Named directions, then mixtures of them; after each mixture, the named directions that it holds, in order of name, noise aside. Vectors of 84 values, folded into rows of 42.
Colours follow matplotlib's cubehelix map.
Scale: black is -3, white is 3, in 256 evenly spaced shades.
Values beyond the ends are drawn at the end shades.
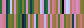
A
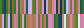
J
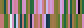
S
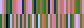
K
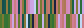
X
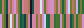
A, S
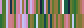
A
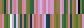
S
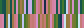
J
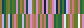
J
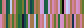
A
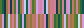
J, S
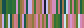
J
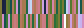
J, X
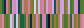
S, X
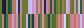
J, X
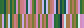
J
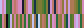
K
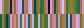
A, K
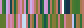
A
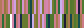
J, S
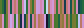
J, S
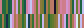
K, X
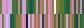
K, X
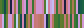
J, S
